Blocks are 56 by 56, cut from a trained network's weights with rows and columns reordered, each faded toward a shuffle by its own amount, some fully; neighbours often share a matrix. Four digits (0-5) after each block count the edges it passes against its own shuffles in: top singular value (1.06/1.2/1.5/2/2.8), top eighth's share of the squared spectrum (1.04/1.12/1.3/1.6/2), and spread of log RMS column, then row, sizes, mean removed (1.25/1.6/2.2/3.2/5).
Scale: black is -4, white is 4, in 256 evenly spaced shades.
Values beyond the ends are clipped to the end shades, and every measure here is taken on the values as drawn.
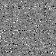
3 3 0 2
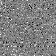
3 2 0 2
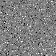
0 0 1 0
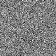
1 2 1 1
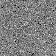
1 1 0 0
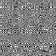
4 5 0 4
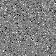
1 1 0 0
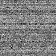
4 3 1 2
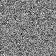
0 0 0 0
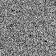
0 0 0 0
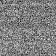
1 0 0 0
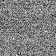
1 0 0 0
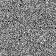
0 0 0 0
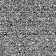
2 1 0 0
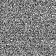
1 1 0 0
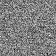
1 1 0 0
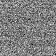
1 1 0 0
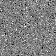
0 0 0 0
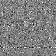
3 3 0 2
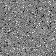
0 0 0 0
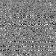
4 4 0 3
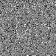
3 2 0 2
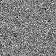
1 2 0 0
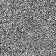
2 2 0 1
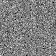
1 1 0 0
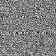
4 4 1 2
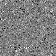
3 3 0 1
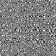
3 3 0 2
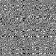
4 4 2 3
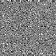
3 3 0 2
